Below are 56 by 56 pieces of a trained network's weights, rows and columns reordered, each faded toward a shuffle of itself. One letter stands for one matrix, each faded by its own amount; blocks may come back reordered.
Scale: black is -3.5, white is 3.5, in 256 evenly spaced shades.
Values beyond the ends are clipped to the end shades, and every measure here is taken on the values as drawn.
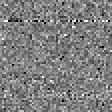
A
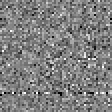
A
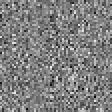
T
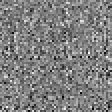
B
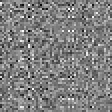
B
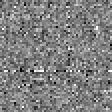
A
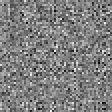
B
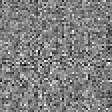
B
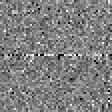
A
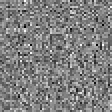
T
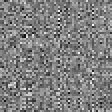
T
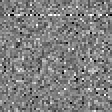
A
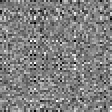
B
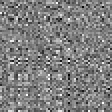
B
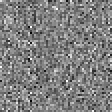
T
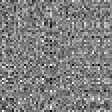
B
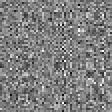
T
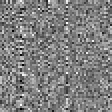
T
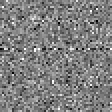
A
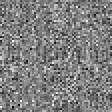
T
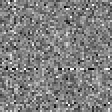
A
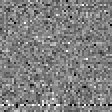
A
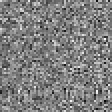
T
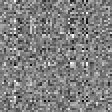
B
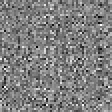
B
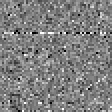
A
